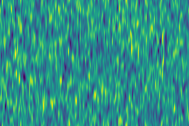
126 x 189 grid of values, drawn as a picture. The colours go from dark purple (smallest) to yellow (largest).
The histogram is bell-shaped. Overall the values sit about 50% of the way up the scale. No overall slope runs across the table. The halves do not mirror each other. The grain runs up and down.
